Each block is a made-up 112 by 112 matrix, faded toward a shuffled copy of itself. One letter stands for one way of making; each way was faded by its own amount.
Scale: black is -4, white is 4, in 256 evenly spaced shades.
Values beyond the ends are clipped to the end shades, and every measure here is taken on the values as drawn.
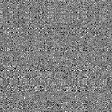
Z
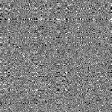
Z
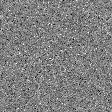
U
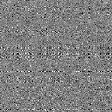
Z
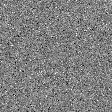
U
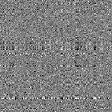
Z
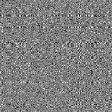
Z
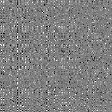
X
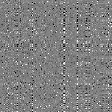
X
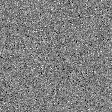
U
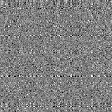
Z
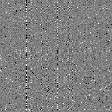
X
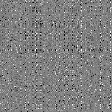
X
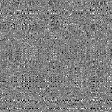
Z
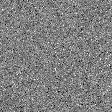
U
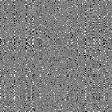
X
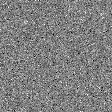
U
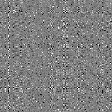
X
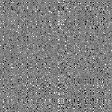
X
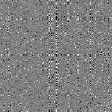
X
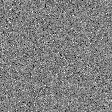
U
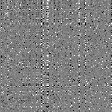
X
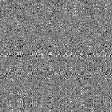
Z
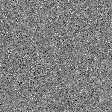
U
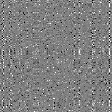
X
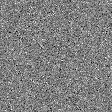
U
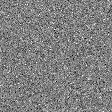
U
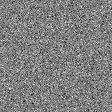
U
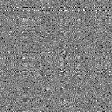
Z
